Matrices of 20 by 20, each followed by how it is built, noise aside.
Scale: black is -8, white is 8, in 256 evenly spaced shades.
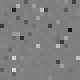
sparse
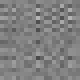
low rank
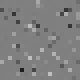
sparse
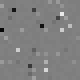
sparse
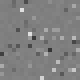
sparse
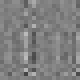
low rank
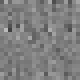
low rank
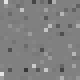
sparse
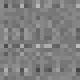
low rank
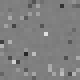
sparse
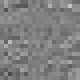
low rank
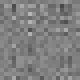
low rank
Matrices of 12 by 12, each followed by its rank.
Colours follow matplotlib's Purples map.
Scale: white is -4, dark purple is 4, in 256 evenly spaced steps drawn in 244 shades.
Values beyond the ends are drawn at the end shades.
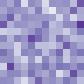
full rank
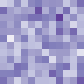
full rank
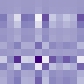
one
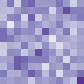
full rank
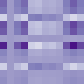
one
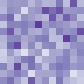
full rank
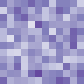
full rank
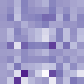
two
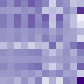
two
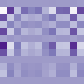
one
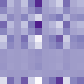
one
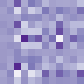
two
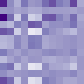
two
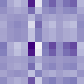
one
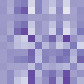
two
